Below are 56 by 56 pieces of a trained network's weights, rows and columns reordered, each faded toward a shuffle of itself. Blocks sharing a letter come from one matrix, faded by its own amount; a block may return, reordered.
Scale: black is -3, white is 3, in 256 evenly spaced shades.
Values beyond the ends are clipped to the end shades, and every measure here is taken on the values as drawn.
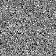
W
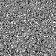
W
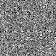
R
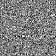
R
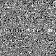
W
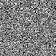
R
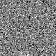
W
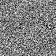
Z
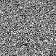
R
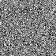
R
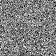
Z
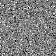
W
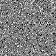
W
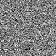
R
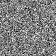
Z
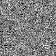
W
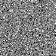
W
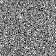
W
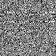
R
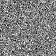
Z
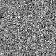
R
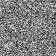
Z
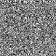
R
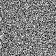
Z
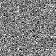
R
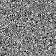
R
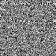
R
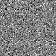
W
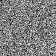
Z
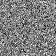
Z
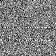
R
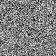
R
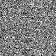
R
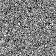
Z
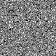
W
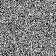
Z
